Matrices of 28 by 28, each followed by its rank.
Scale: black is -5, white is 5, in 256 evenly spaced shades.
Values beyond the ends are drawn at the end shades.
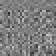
five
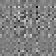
three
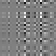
one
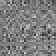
five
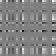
one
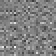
five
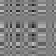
one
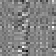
three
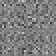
five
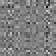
three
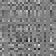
three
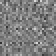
five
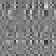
three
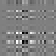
one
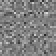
five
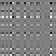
one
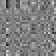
three
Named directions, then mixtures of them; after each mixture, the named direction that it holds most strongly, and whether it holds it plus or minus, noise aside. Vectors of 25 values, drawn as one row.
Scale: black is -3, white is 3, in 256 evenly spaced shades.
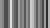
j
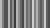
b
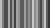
b, plus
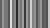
j, plus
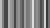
b, plus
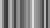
j, plus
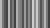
b, plus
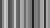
b, minus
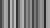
b, minus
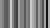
j, plus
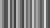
b, plus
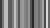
j, minus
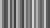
b, plus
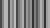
b, minus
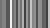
j, plus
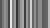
b, minus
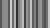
b, minus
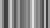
j, plus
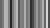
j, minus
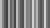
b, plus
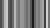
j, minus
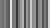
j, plus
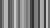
j, minus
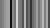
j, minus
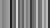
j, minus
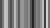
j, minus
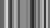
j, minus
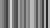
j, plus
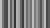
b, plus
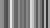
j, plus
